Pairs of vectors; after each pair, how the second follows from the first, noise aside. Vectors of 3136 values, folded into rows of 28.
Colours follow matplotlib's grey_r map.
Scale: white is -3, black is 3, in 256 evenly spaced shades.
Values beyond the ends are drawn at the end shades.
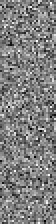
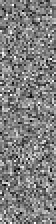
wrapped around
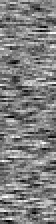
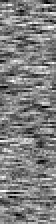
reversed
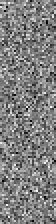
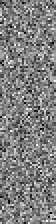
reversed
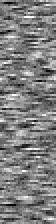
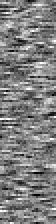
wrapped around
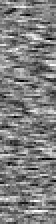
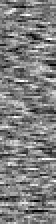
negated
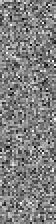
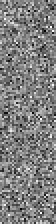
wrapped around
